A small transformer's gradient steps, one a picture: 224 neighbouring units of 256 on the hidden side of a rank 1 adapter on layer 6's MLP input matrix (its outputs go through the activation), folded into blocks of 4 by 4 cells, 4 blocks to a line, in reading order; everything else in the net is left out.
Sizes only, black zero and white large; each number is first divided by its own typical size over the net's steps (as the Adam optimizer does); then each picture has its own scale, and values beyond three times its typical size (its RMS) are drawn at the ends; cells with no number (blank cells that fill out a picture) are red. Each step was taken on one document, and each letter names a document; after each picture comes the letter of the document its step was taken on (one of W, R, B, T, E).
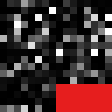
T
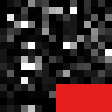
T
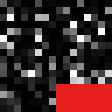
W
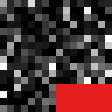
W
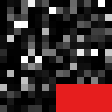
T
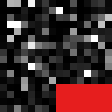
T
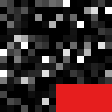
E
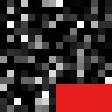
E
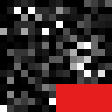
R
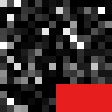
W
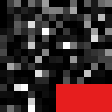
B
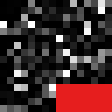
R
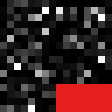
B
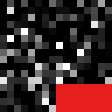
E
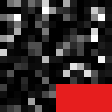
B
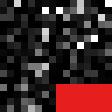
B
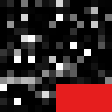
E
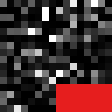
W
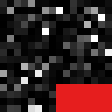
B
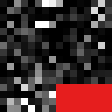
E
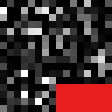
R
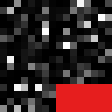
B
